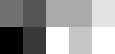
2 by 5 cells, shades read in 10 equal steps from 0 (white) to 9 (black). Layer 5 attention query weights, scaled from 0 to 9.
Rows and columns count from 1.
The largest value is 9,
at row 2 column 1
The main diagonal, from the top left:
5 7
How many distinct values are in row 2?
4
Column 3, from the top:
3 0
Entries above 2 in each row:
4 2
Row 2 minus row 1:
4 1 -3 -1 -1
